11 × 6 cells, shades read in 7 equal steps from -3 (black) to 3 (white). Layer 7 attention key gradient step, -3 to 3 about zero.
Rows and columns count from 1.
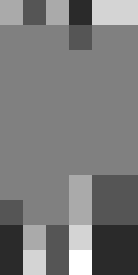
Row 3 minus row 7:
0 0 0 0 0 0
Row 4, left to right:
0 0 0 0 0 0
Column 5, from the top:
2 0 0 0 0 0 0 -1 -1 -2 -2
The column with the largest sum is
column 4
